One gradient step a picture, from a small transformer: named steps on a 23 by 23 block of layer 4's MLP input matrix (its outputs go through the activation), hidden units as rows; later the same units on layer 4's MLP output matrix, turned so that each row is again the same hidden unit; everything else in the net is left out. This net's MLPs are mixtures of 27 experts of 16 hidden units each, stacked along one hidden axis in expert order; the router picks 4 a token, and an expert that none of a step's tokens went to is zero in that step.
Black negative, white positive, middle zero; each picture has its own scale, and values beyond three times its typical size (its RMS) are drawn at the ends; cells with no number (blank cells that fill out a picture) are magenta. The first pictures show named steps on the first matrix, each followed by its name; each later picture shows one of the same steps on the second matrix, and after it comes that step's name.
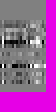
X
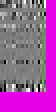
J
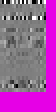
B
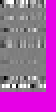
J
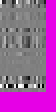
B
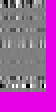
J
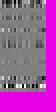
J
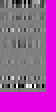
J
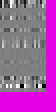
J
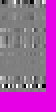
B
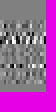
X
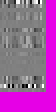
B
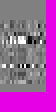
X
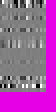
J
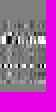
X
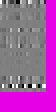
B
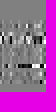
X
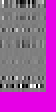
J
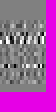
X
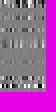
J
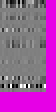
J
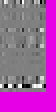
B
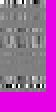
B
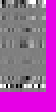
J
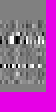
X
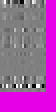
B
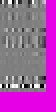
B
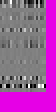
J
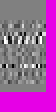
X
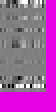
J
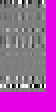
B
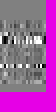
X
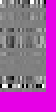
B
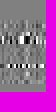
X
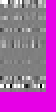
J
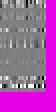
J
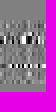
X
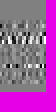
X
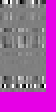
B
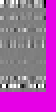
J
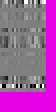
B
